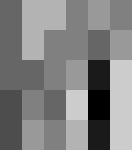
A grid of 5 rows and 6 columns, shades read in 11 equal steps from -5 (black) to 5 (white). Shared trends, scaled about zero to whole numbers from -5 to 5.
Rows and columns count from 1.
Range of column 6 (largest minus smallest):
3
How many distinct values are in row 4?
5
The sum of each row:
4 1 -2 -2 0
